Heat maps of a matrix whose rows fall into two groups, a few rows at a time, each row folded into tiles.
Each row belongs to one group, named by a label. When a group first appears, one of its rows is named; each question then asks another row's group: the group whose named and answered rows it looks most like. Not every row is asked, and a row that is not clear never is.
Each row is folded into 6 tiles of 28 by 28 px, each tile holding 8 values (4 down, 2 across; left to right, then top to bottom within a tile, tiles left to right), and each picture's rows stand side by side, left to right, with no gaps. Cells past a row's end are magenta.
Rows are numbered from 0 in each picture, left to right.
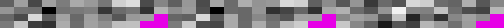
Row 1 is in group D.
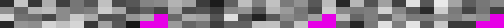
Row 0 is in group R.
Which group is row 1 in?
D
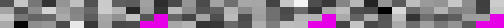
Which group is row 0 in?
R
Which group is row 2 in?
D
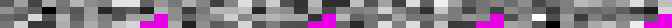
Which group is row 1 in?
R
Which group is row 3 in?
D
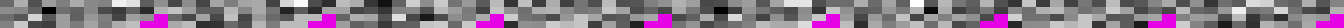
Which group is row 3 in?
R
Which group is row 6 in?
R
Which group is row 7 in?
D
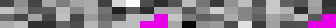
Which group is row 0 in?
D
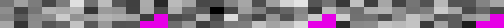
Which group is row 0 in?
R
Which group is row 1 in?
D
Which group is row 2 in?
R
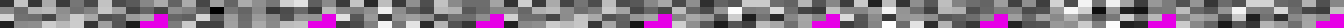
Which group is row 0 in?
R
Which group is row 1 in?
D
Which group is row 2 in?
R
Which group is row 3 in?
R
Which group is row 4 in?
D
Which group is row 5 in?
R
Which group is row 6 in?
R
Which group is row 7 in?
D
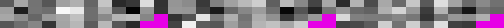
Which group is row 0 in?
R
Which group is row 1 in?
D
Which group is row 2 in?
R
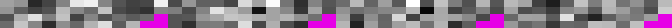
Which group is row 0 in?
D
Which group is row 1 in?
R
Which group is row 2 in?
R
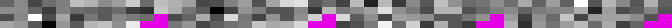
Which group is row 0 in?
D
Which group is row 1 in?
D
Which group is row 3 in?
R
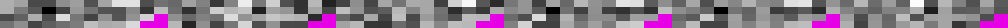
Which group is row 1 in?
R
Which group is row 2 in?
D
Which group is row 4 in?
D
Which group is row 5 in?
R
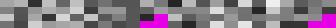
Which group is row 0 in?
R
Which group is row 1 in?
R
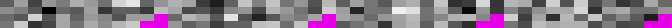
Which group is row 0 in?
D
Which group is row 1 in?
D
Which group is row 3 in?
R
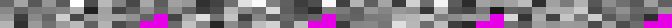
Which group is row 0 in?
R
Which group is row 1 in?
D
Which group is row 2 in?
R
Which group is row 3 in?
R
